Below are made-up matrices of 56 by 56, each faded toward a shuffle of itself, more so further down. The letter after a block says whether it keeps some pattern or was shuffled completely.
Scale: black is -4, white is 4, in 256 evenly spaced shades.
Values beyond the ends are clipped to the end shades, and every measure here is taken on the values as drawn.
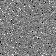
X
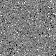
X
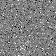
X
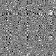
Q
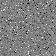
X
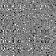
Q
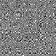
Q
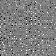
Q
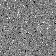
X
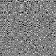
Q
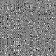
Q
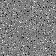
X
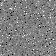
X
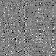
Q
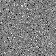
X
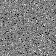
X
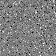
X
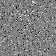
X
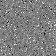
X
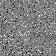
X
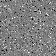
X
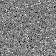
X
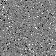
X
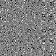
Q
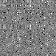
Q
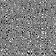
Q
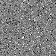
X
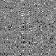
Q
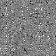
Q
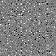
Q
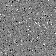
X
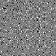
Q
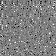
Q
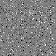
Q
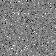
X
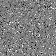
X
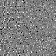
Q
